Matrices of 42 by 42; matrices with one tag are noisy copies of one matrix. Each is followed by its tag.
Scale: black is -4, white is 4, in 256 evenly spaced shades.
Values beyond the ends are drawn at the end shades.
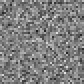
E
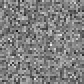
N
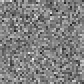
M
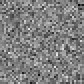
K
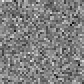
M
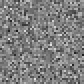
N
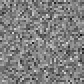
E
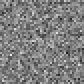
E
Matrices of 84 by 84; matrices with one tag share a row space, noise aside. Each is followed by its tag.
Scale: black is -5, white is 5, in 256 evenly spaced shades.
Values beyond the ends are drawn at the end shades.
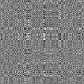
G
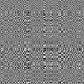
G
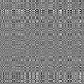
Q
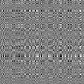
Q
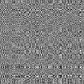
Q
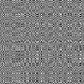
Q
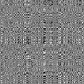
G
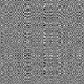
G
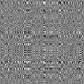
G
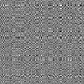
Q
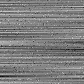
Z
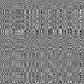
Q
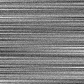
Z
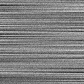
Z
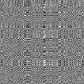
G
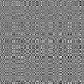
Q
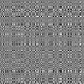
Q
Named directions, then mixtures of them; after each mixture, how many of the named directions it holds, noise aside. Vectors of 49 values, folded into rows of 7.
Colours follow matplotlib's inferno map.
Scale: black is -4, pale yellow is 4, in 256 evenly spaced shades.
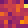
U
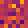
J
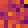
two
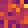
two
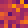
two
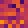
one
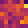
one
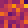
two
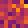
two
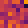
two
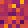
one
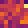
one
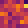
one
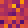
one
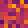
two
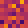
one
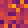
two
